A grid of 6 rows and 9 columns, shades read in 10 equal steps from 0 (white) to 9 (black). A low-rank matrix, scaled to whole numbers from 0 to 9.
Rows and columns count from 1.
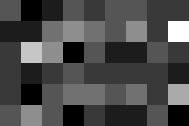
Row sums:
62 47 57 64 53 63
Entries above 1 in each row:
9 8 9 9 9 9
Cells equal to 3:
1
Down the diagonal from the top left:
6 8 4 6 5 8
